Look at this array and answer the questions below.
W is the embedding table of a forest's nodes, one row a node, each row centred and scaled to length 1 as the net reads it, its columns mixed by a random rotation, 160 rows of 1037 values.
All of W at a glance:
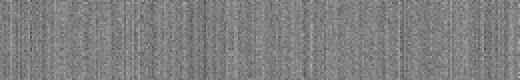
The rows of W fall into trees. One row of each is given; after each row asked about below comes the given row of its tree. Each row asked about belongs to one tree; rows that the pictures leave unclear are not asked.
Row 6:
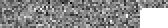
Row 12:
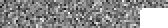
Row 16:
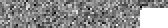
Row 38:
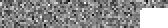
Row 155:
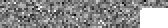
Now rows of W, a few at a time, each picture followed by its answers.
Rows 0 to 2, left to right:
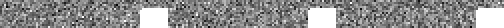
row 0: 12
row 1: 155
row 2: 155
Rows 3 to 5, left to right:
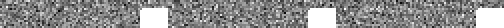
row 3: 155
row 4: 38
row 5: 6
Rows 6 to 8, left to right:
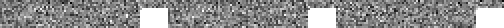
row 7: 6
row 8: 155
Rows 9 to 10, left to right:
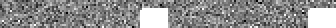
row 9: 16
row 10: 6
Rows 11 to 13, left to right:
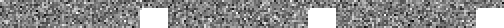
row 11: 16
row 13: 12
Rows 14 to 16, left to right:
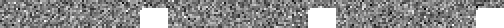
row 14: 155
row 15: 6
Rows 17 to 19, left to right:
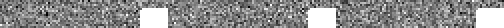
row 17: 6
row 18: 6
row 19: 38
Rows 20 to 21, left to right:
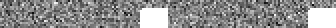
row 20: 38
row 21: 6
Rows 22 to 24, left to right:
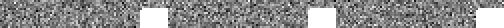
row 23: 155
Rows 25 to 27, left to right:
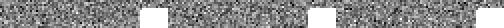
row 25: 16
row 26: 155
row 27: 155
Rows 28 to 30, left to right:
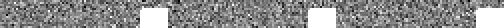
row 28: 155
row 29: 38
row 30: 6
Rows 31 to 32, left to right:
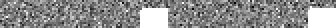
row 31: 155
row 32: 155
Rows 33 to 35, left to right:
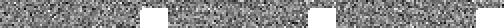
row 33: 155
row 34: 6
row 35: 6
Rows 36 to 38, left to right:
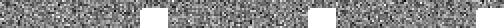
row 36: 38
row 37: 6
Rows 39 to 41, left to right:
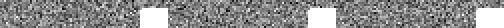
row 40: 155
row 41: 6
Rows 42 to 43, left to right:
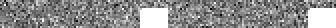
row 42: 12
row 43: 6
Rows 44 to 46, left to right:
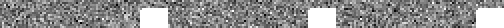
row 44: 12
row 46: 155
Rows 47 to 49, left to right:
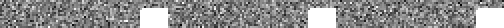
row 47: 12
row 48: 155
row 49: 155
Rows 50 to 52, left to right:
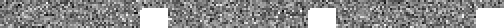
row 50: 6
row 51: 38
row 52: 6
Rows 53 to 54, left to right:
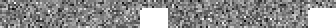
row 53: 155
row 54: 12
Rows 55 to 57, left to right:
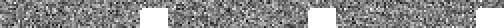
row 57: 6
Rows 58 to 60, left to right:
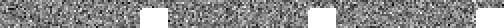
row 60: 6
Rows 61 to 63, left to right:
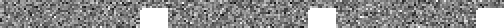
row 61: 155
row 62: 155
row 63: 6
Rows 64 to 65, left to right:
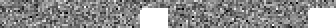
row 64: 16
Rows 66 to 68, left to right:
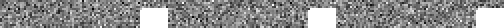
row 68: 16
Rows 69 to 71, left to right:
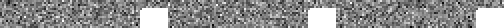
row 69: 38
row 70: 38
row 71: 155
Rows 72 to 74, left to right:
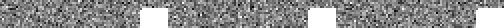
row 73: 155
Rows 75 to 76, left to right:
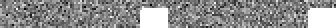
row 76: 6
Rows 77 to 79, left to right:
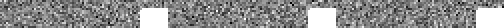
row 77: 6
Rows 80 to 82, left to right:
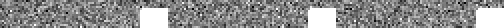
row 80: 16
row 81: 155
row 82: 155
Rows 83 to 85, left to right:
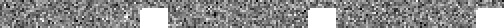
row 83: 12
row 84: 6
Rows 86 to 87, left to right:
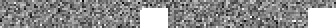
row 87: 12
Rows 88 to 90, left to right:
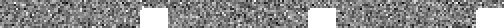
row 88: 155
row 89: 6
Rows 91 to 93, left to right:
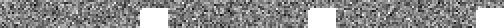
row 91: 16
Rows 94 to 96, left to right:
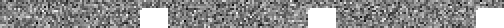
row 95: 12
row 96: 155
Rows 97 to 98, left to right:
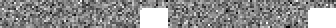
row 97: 155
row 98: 155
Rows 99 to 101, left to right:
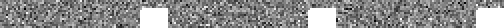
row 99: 155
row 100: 6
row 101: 155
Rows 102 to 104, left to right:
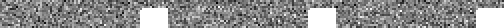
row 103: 6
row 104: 6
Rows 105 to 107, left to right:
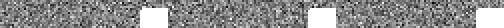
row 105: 155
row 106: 38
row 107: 6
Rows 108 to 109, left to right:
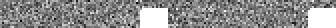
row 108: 16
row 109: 6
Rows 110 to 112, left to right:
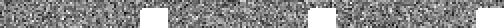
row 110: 38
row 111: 6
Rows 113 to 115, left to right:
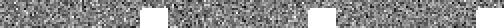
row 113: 155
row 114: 12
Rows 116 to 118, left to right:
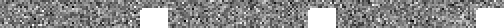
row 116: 6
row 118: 12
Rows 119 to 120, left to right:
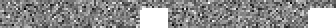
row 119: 155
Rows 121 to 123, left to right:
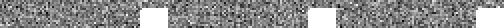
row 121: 6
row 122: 6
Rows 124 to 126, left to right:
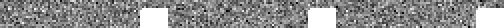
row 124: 6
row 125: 155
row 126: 16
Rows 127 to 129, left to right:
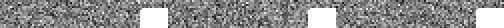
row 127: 6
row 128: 12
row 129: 6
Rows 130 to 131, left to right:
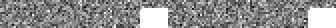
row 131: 155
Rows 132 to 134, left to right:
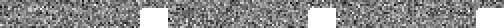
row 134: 38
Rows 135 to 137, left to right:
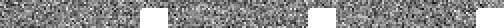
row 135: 38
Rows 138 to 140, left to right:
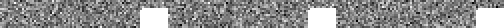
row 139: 155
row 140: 16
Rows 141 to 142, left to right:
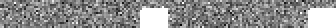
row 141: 155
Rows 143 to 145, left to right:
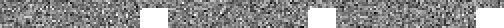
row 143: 6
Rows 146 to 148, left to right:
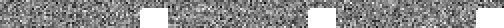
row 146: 6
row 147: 6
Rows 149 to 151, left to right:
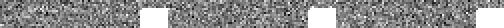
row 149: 6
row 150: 155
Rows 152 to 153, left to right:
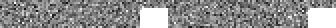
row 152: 155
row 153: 6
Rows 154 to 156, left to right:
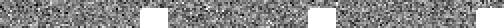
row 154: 16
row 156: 38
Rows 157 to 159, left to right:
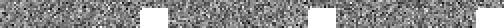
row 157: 155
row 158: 16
